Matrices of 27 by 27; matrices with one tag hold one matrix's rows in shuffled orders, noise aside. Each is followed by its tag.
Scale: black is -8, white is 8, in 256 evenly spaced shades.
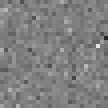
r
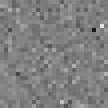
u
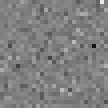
u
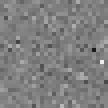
u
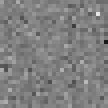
r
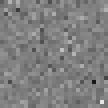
u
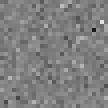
u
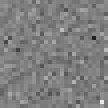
u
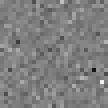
u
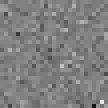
u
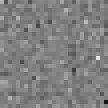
r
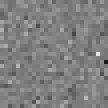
r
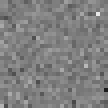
r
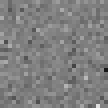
r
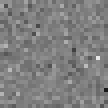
r
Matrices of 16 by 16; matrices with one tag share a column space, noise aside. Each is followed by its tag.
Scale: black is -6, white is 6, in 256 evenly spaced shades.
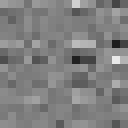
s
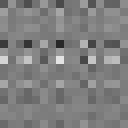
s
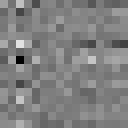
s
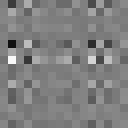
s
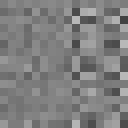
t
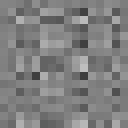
t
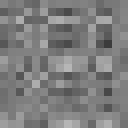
t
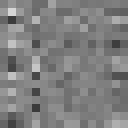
t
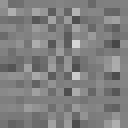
t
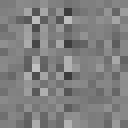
t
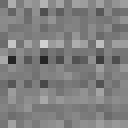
s
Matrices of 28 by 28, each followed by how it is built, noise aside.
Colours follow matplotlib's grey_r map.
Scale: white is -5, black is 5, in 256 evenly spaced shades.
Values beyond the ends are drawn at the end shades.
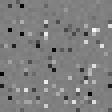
sparse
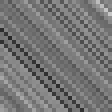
Toeplitz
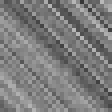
Toeplitz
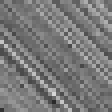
Toeplitz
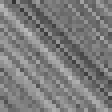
Toeplitz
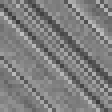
Toeplitz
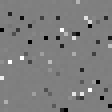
sparse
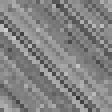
Toeplitz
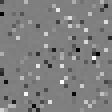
sparse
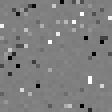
sparse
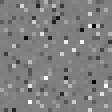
sparse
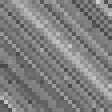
Toeplitz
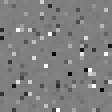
sparse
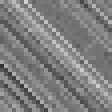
Toeplitz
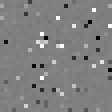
sparse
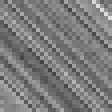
Toeplitz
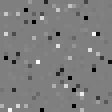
sparse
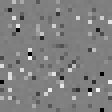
sparse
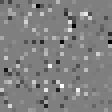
sparse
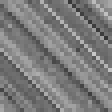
Toeplitz
